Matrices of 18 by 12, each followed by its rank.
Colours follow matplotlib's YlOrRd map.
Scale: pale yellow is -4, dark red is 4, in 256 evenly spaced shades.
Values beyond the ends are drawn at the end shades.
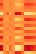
one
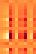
one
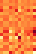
two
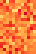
full rank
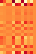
one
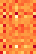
two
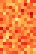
full rank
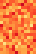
full rank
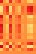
one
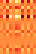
one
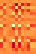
two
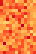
full rank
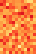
full rank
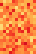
full rank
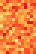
full rank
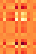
one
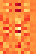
two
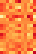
two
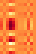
one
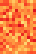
full rank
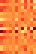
two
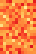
full rank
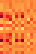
two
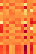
two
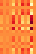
one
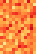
full rank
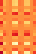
one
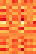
two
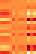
one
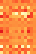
two
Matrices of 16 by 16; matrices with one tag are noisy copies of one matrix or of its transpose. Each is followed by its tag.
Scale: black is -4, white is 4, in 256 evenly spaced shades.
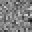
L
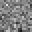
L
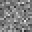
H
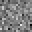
H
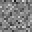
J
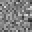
L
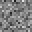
J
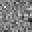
L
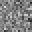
L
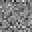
J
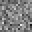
H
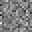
J
